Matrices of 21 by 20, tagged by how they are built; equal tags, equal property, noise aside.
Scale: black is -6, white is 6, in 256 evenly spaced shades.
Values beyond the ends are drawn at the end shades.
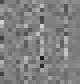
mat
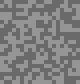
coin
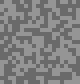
coin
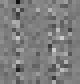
mat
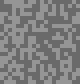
coin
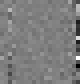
mat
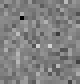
coin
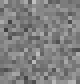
coin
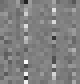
mat
